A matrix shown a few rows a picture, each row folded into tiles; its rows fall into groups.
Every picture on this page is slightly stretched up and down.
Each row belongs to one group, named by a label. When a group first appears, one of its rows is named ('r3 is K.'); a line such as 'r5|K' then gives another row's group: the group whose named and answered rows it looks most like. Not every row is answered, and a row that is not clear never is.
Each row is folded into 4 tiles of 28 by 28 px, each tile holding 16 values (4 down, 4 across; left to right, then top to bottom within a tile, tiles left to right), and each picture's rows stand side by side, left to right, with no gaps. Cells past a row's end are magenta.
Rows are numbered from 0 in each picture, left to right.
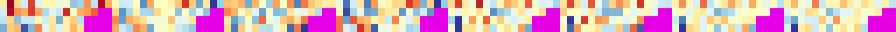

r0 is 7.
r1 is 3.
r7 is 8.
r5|8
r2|8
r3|3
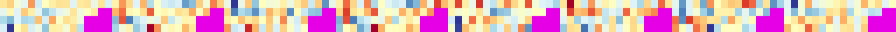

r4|8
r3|7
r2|3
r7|3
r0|8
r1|7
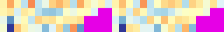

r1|8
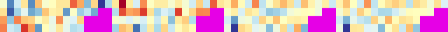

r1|7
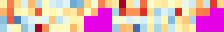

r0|7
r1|7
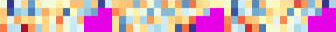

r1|8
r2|3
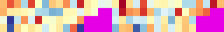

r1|7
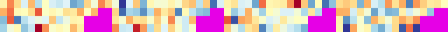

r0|7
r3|8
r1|3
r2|3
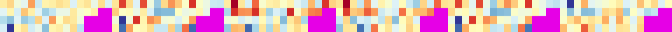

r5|3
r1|8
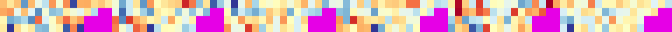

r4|7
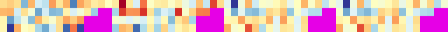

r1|7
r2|3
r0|8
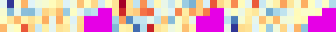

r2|8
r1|7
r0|3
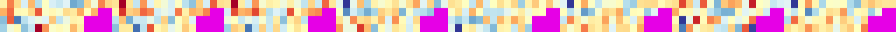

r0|7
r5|3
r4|8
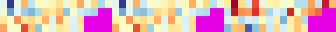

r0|3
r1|3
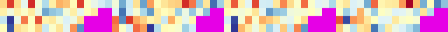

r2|8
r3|3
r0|8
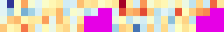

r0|3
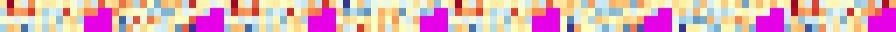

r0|7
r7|7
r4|7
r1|8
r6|8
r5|8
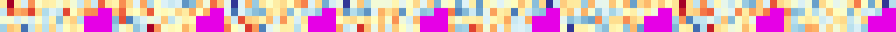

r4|3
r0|7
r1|7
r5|8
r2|3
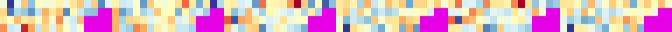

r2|3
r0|3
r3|8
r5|8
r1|3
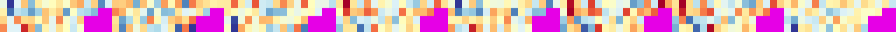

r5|7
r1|8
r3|7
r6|7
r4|3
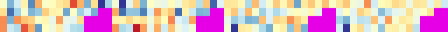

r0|3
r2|8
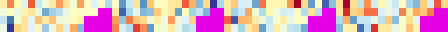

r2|3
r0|8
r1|3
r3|7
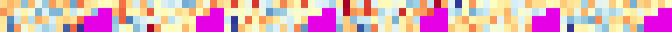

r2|8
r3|7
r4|3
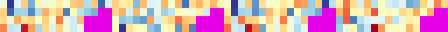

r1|8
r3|7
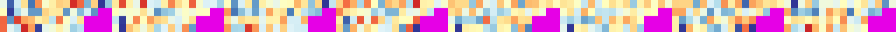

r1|8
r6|8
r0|3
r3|8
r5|8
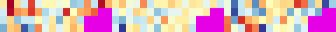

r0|7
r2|3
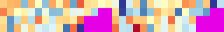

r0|8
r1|3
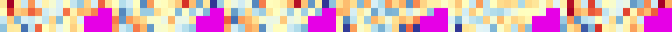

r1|3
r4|8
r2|3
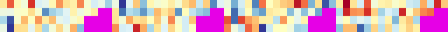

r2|3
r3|7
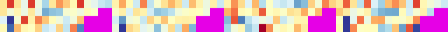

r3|8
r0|8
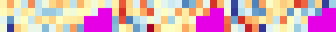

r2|3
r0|8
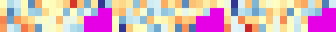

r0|3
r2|3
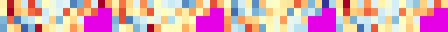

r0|7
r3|7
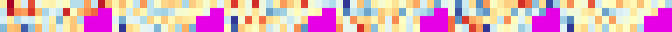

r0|7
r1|8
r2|8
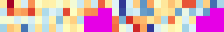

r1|3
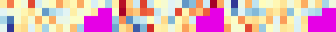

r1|7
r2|3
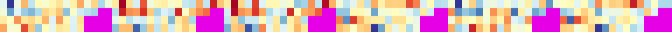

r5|3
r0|3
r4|3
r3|3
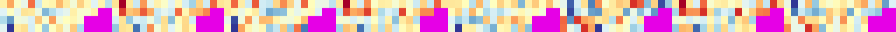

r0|8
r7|3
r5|3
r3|7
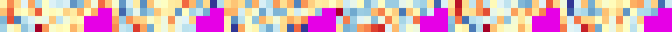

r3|3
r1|3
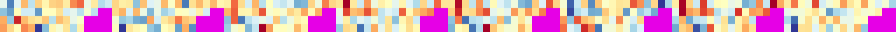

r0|3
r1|8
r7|8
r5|3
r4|7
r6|7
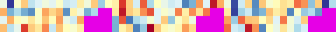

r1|7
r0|3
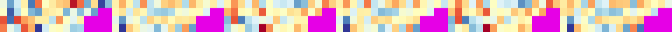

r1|8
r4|7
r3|8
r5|8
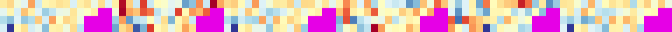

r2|8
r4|3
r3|7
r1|7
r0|8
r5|8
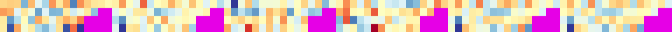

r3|7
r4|8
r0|8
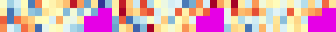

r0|3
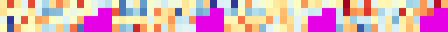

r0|8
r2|3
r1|3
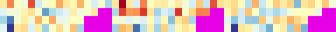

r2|8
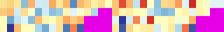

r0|8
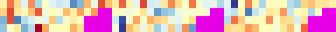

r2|3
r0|7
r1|8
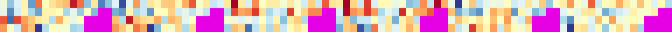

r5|8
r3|7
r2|7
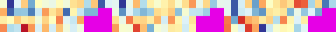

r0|3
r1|3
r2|3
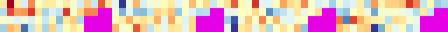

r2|8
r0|7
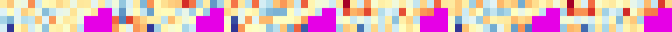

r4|8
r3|7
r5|7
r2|8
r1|3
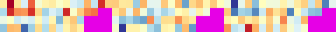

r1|8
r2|3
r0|7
